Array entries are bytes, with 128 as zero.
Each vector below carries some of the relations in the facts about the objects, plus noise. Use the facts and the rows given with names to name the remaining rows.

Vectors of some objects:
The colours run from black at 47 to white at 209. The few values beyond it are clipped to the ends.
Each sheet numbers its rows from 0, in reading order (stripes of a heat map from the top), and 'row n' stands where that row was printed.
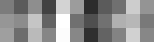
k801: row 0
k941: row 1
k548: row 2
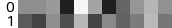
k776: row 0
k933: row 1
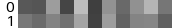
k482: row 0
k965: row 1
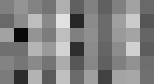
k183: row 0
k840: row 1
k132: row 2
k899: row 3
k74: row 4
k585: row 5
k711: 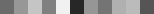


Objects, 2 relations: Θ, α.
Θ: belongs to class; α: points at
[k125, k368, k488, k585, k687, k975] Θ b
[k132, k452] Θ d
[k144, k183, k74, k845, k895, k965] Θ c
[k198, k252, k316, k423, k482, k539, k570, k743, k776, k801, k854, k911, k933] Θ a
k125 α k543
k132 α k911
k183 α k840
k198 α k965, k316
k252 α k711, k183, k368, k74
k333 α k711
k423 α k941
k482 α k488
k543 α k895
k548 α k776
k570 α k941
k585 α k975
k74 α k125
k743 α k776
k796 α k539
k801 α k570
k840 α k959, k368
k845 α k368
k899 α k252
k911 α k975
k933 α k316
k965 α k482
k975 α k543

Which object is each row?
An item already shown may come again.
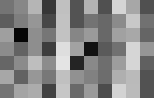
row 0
k488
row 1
k252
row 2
k132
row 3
k743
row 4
k840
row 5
k452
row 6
k368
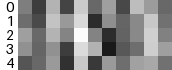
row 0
k975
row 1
k796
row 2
k548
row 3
k743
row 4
k316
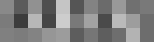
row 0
k895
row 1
k975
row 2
k845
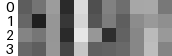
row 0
k539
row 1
k911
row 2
k570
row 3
k854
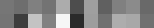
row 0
k965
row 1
k543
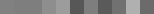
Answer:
k845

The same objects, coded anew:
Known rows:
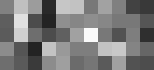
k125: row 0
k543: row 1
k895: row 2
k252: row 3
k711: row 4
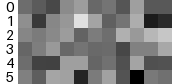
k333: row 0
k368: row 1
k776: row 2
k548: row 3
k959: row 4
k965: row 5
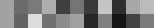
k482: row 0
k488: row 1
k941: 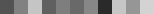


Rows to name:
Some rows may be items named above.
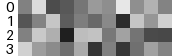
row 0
k911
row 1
k941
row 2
k585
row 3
k452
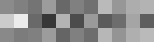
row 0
k854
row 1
k132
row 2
k539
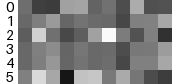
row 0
k840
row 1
k548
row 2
k895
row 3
k796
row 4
k548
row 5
k975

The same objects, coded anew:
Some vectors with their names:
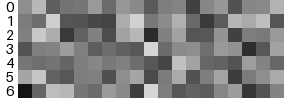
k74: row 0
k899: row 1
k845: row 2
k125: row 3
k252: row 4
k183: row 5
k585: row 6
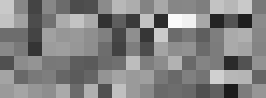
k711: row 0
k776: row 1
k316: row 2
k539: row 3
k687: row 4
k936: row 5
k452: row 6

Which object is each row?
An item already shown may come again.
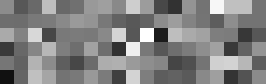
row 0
k543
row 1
k854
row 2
k548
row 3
k975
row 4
k796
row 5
k585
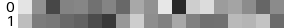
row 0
k941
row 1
k840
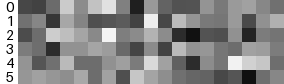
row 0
k911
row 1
k488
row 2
k132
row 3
k539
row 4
k543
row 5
k452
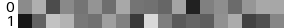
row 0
k965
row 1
k585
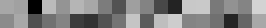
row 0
k895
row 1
k368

